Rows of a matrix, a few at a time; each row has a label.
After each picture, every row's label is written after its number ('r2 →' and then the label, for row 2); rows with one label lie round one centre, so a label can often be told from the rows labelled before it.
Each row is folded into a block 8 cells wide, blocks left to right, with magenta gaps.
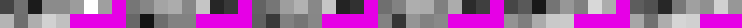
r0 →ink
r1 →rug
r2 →rug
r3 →rug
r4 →ink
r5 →ink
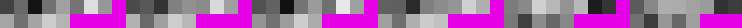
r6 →ink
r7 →ink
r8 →ink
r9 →ink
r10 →rug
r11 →rug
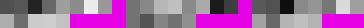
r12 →ink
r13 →rug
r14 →ink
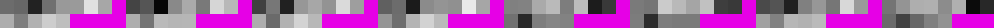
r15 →ink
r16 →ink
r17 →ink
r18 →ink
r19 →rug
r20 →rug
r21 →ink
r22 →rug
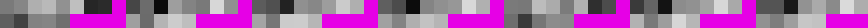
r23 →rug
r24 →ink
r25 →ink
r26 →ink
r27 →rug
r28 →ink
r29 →ink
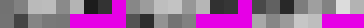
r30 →rug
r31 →rug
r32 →ink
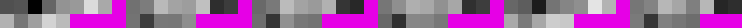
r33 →ink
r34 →rug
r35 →rug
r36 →rug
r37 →ink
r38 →rug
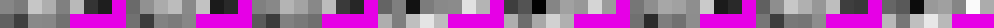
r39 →rug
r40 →rug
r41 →rug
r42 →ink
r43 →ink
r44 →rug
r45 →rug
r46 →ink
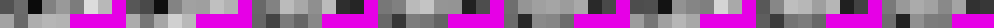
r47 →ink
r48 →ink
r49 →rug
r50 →rug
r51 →rug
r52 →ink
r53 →rug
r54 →rug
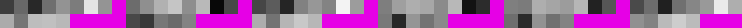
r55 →ink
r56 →rug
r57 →ink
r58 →rug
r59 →rug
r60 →ink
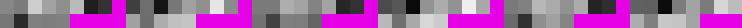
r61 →rug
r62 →ink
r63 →rug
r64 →ink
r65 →rug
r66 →ink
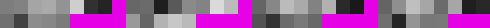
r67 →rug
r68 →ink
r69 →rug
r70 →rug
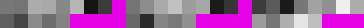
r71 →rug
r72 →rug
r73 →ink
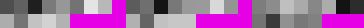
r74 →ink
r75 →ink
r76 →rug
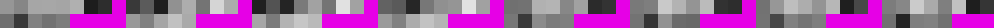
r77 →rug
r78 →ink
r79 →ink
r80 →ink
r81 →rug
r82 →rug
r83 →rug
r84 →rug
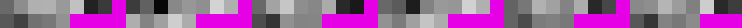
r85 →rug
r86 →ink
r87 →rug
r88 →ink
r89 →rug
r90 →rug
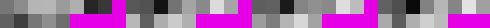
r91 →rug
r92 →ink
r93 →ink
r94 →ink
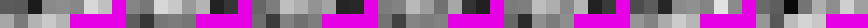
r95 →ink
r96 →rug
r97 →rug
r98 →rug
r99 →rug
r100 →ink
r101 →ink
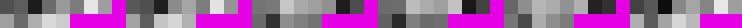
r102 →ink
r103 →ink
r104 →rug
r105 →rug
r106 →rug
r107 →ink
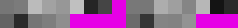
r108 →rug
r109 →rug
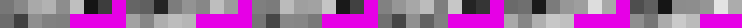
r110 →rug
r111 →ink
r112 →rug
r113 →rug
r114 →ink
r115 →ink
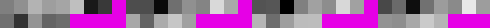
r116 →rug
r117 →ink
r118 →ink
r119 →ink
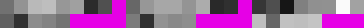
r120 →rug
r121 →rug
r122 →ink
